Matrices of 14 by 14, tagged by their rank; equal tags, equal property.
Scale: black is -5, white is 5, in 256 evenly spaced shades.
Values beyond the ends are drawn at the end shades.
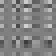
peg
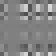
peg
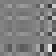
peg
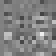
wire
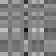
peg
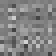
wire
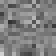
wire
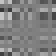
peg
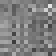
wire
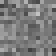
wire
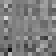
wire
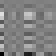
peg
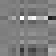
peg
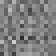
wire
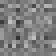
wire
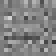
wire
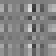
peg
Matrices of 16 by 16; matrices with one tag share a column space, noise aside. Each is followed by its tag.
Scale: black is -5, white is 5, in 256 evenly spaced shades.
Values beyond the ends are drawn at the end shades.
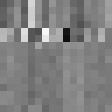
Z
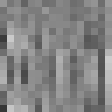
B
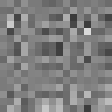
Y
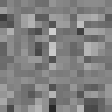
Y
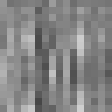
B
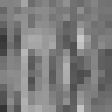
B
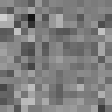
Y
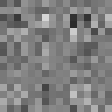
Y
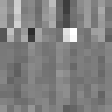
Z
